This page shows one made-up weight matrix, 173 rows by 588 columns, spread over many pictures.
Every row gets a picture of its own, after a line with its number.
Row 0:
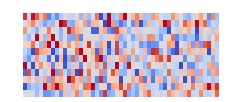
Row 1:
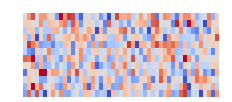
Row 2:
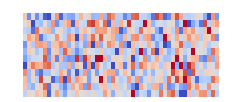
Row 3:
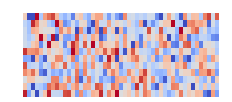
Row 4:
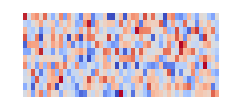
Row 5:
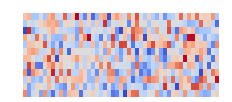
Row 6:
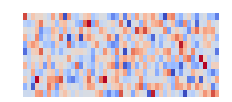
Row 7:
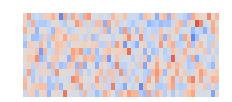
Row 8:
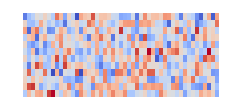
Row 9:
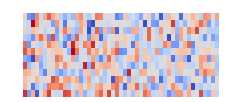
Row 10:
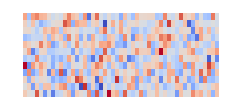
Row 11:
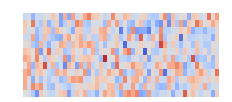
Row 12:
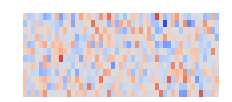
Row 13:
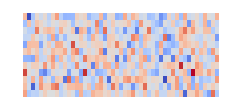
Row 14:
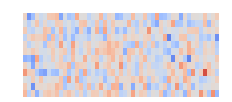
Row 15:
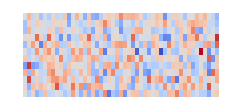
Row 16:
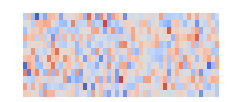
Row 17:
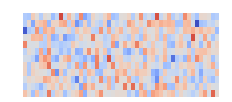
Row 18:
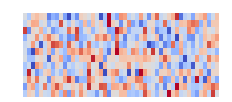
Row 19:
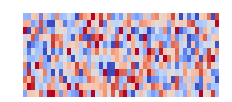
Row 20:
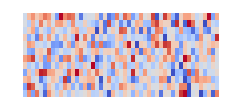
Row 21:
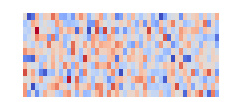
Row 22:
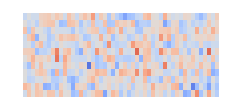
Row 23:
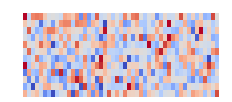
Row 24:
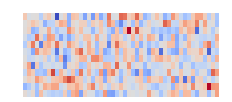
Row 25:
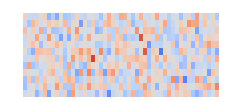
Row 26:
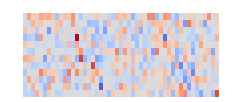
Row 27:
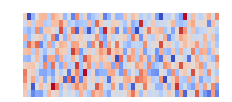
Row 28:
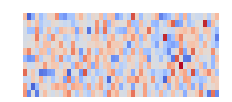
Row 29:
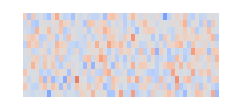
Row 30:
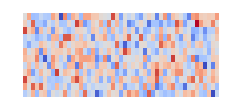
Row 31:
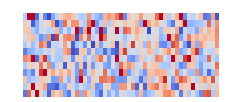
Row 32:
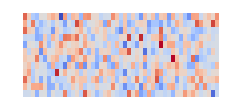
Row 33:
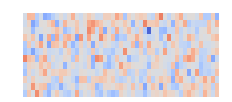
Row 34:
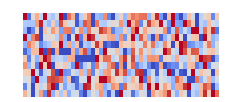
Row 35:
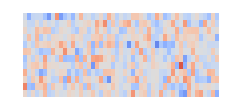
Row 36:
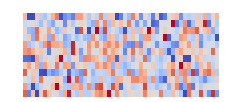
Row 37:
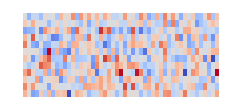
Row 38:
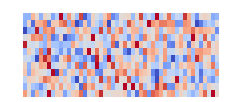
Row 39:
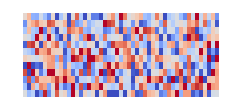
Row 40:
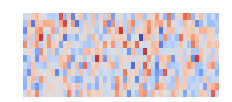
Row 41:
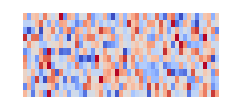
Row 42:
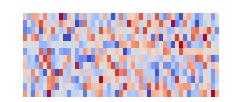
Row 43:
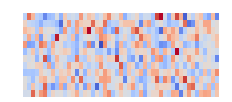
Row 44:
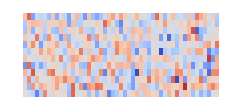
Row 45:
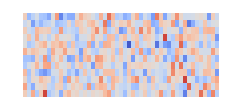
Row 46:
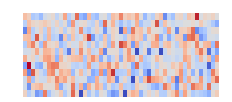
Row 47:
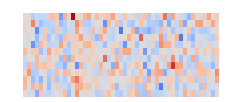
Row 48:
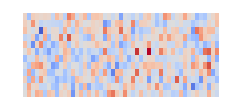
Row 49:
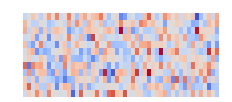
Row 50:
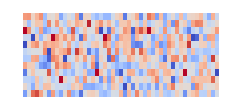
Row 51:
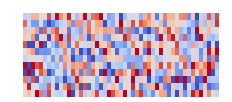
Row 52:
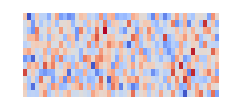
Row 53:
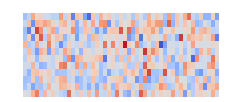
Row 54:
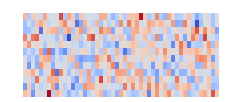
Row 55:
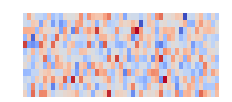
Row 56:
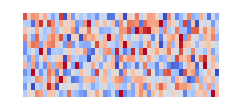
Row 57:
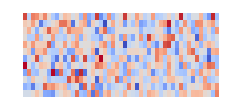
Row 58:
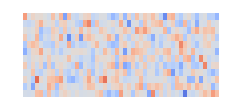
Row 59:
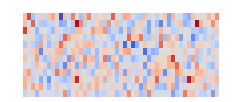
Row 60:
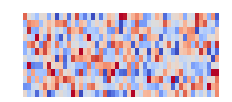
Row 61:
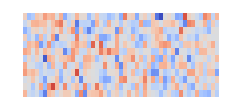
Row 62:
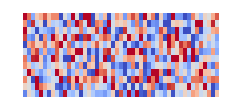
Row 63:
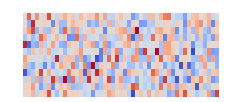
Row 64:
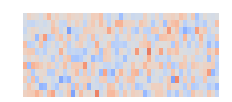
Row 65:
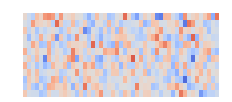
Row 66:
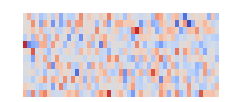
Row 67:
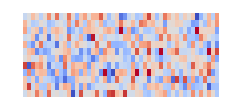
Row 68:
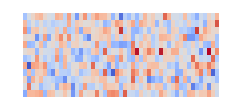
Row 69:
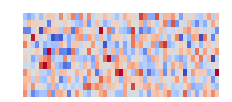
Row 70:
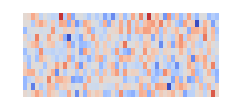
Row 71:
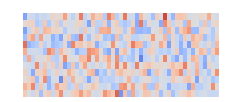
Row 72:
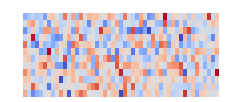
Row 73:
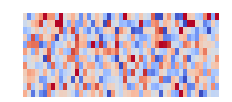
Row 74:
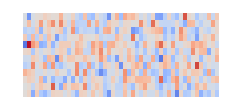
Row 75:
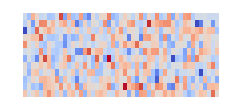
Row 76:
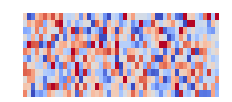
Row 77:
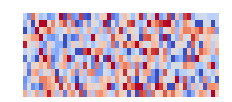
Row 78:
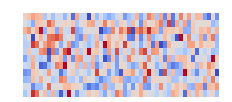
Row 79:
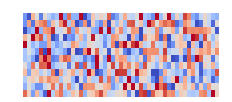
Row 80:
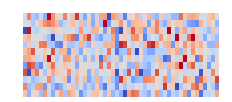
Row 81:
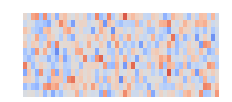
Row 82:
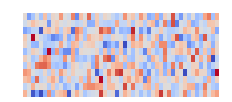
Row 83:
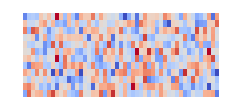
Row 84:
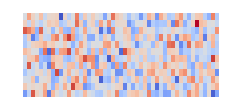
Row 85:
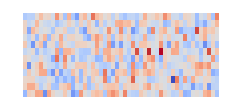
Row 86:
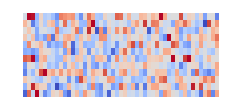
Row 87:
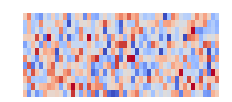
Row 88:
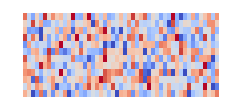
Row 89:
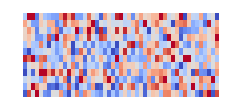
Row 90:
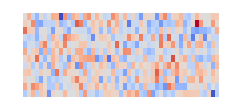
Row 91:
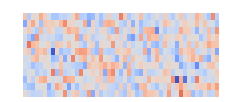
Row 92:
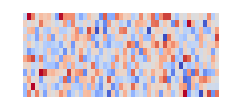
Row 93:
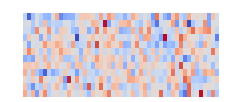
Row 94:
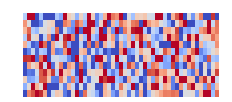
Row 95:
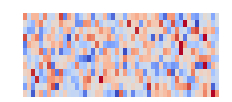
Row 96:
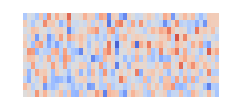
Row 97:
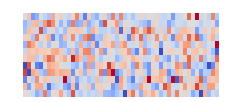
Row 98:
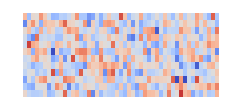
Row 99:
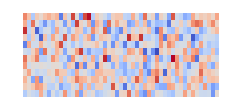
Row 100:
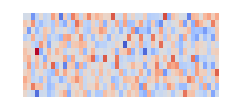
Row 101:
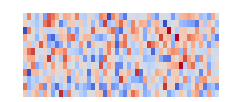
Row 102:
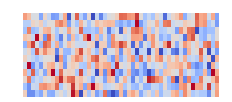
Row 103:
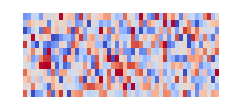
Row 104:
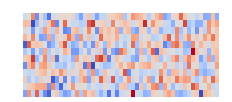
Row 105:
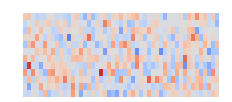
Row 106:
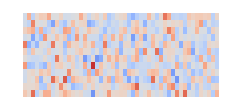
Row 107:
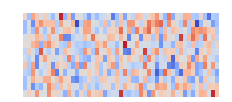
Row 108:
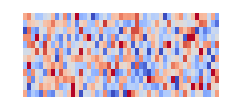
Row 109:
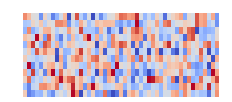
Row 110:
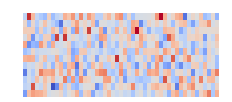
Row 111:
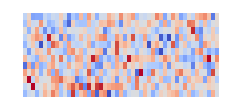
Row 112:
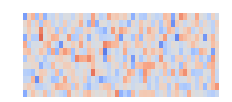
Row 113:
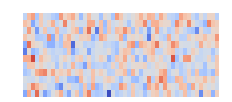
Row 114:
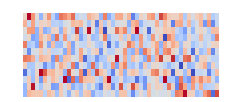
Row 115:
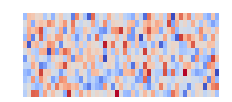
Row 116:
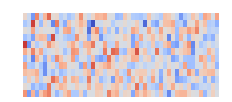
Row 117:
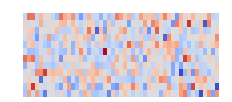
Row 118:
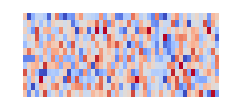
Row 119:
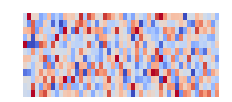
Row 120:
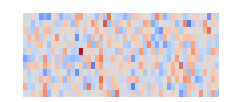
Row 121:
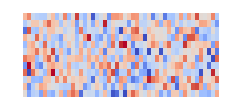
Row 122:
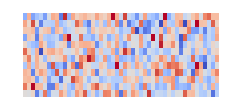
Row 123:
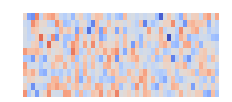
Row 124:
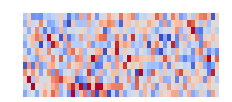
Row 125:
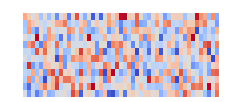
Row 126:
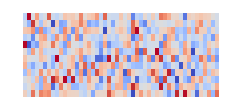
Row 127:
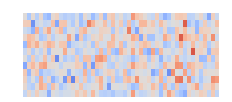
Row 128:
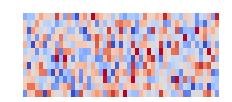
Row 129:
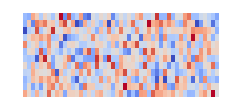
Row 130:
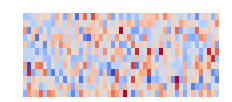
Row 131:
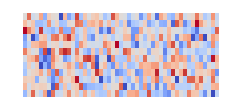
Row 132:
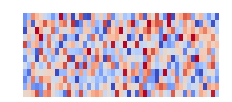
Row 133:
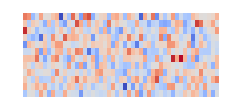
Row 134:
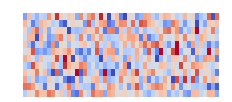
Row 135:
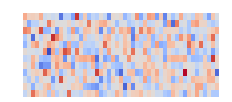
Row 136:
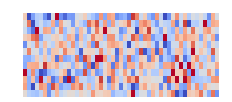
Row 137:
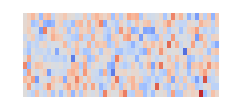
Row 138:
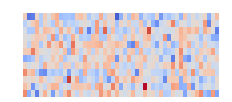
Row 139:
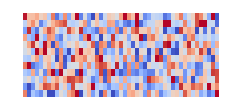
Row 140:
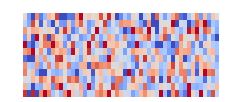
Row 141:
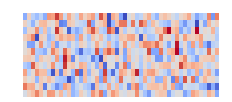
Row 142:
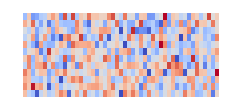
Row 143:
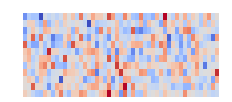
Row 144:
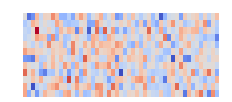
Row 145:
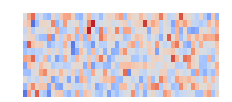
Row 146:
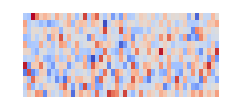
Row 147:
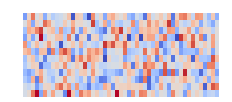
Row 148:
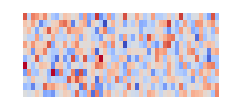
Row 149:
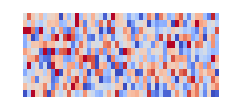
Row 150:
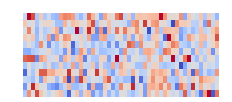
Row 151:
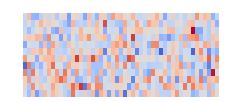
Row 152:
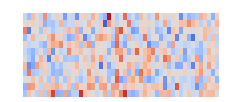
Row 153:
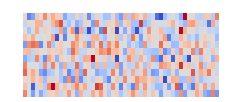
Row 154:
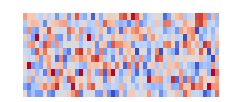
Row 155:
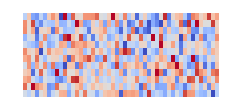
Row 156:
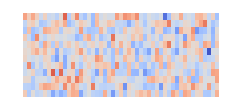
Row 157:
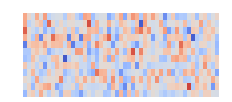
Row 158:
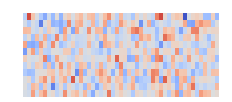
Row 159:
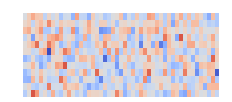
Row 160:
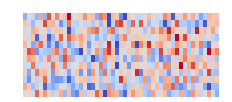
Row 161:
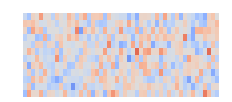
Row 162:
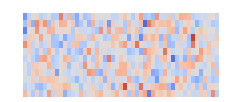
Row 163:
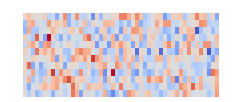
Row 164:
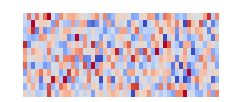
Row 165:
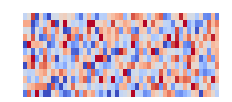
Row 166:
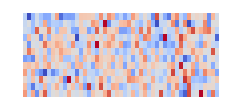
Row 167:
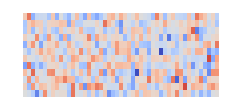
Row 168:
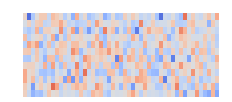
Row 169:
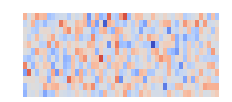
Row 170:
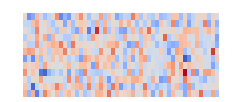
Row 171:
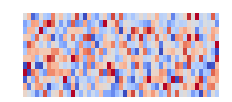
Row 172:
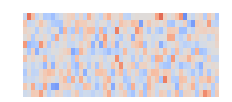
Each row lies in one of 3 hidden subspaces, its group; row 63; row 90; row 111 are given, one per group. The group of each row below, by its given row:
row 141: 111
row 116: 63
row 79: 90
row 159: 90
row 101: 111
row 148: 111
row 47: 90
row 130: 111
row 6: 90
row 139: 111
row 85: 111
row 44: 111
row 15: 111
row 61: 63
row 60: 111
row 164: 63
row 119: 63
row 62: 90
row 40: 90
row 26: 63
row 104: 63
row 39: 111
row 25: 111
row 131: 90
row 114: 63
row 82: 90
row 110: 63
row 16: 111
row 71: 90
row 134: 111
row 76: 63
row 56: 90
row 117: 63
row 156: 111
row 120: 63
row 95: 90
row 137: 111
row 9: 63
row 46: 111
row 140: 63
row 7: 90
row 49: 111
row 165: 63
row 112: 90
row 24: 111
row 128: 111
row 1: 63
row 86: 63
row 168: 63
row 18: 111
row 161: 111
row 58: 90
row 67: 111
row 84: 90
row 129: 90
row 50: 90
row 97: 111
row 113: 63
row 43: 63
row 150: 63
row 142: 90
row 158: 63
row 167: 111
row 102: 111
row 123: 63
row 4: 90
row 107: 90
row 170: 63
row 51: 111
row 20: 63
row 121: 111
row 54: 90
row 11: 90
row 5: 111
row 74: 63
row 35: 63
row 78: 90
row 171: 111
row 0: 111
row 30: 90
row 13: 63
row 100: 90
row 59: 90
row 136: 63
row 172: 63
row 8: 111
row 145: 63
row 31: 63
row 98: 111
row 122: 90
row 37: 90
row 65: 63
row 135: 90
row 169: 111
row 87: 111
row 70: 90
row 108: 111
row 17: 90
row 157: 90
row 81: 111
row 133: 90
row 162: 90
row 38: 90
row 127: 63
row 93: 63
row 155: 90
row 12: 63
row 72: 90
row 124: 111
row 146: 111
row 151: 111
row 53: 90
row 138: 63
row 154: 111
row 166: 63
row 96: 111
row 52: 63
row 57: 111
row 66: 63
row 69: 90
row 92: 63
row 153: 63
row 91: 111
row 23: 111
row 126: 63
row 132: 90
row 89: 63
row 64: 111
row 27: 63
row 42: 90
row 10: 111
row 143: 90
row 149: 90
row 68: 111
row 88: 90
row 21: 63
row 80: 111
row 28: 63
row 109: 111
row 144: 63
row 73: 63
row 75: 90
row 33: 63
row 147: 90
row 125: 111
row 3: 63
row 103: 90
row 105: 111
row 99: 90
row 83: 111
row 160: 111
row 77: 90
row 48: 111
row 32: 90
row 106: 63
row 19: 111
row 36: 63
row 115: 90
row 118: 63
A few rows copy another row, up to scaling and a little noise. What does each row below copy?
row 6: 58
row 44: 167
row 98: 91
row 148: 57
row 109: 102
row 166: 93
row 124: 111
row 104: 165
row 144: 21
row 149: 84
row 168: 27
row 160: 96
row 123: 3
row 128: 85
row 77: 75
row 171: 97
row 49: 67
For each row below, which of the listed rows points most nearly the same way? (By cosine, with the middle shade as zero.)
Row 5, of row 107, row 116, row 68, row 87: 87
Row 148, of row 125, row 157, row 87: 125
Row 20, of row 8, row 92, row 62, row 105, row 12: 92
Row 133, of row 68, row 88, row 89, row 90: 90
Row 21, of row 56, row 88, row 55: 56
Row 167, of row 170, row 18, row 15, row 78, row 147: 15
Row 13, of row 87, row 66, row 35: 35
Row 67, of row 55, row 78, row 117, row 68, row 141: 68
